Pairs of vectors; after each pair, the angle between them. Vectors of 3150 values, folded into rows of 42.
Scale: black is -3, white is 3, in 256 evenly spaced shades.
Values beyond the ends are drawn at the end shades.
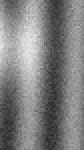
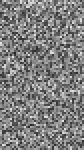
orthogonal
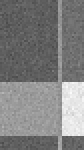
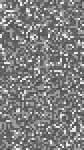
orthogonal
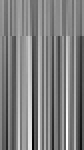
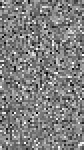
orthogonal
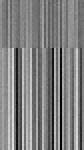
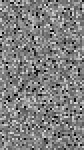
orthogonal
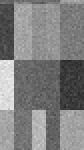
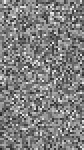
orthogonal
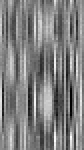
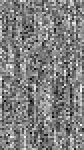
partly aligned
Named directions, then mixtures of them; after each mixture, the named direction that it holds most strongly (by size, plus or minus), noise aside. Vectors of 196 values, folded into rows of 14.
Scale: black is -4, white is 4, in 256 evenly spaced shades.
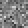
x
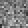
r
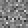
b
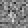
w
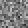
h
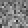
r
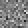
b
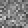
x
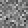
x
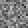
h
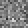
b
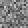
w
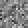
x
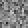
w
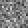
h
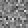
b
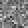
x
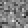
w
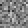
w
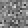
r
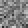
r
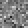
x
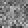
r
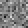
x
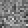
r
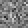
w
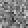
r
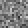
h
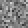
h
